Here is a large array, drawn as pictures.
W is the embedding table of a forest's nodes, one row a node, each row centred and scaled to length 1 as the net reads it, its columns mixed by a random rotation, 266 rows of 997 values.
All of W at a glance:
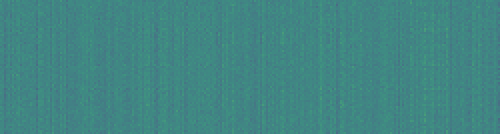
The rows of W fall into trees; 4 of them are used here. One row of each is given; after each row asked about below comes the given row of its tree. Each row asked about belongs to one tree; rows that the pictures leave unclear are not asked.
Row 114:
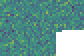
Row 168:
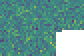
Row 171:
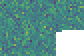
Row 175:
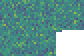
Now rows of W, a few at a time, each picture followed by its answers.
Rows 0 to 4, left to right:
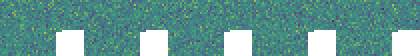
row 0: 175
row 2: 171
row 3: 175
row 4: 175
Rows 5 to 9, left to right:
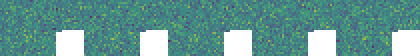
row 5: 168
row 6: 168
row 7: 168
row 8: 168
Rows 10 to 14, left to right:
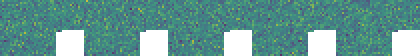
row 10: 175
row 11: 175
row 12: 171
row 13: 114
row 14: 168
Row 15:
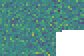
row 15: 114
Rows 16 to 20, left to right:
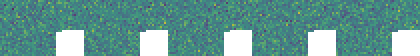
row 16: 171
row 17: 168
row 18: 114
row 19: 114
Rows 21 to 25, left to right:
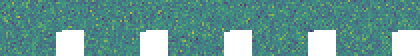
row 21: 171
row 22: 114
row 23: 175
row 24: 168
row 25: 168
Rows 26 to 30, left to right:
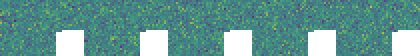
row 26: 114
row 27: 168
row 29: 175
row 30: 168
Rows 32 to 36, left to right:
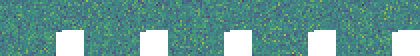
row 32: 168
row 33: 175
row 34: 168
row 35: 114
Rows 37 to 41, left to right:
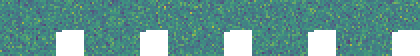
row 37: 168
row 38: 168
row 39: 171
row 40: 175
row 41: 171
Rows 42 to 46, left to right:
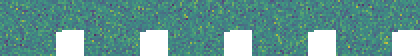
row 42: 171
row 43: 168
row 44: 171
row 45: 168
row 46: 168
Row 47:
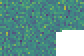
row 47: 171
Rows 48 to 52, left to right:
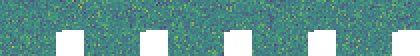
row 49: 175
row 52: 114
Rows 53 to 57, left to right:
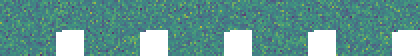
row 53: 114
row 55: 171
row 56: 168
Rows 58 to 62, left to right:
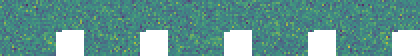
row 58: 168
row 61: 175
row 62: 168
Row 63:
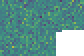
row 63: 168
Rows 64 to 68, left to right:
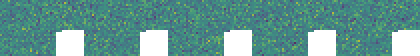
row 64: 114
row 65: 114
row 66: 168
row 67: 114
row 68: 114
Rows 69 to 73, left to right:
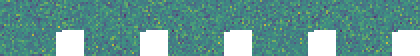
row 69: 114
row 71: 168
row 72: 114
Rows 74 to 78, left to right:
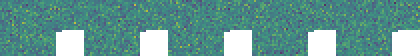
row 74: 168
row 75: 168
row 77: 175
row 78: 114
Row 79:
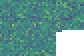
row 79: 114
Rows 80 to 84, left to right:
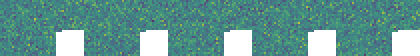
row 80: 168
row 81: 175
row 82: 114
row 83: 168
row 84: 114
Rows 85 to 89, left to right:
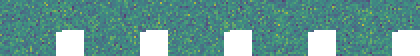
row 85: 114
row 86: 168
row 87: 114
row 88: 168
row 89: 168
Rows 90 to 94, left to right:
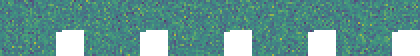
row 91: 175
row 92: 171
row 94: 168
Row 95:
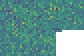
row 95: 168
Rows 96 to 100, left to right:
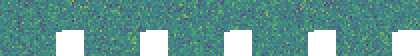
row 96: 168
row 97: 168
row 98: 171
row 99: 175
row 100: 168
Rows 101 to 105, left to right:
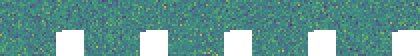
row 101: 114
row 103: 114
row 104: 114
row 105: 168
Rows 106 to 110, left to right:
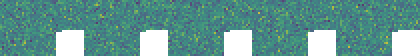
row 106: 171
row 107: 171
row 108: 168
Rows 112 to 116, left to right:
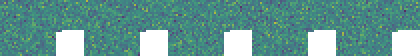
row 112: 168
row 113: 168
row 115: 168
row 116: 171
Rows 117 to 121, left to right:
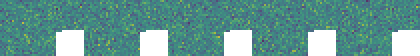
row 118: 171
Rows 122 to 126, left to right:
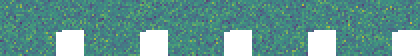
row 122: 168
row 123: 114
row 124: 114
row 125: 168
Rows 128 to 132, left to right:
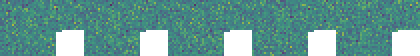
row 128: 168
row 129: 168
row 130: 168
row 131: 168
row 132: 171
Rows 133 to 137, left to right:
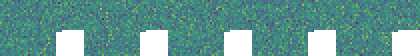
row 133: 114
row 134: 171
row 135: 175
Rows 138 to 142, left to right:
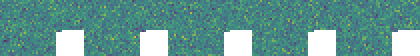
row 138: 175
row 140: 171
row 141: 114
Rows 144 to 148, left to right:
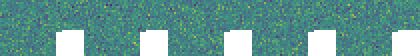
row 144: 114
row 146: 168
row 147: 114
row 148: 171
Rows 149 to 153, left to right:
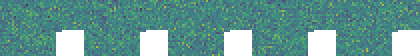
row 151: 175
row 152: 168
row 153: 114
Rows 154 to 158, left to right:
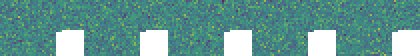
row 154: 171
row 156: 171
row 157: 168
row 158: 114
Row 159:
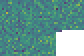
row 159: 168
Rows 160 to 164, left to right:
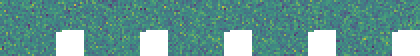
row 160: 171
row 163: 114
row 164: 168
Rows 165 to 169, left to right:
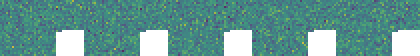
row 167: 114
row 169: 114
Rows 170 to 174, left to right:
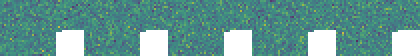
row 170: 114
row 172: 175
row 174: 171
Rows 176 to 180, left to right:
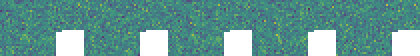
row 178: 168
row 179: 168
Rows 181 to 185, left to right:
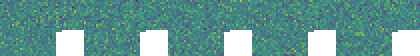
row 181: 114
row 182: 114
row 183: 168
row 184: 114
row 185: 175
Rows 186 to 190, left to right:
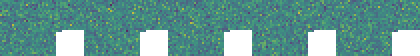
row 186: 114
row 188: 168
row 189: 114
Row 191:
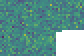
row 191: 168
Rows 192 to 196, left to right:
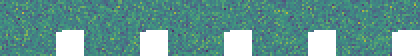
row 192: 171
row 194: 168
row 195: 168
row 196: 168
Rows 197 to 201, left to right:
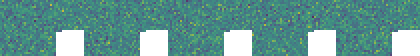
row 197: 168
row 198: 171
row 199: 168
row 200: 114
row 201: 168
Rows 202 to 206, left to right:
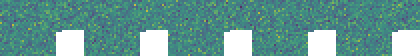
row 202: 114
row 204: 114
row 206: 114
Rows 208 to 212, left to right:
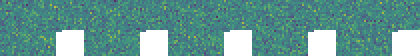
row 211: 168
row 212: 114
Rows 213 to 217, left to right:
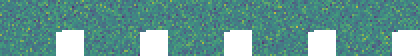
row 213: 114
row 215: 175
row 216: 171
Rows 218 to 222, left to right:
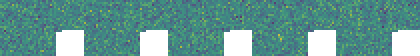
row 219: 114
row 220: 168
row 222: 175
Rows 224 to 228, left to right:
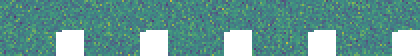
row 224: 168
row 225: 175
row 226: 175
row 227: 168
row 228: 171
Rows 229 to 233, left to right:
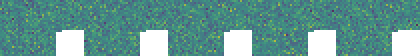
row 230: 168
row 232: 114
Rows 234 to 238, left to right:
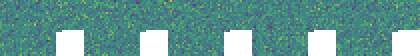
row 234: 114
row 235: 171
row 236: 168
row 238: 114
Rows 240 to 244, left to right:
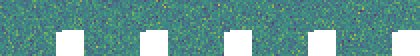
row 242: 168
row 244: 171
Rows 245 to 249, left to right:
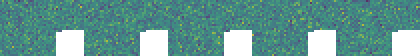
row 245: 168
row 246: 114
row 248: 114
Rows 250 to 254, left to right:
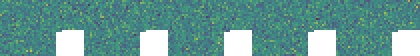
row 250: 114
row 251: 171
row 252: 168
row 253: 114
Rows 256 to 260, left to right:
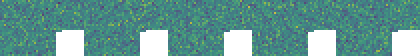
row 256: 175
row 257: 114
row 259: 171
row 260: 168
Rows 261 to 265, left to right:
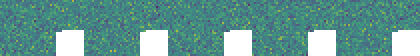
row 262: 114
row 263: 168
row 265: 114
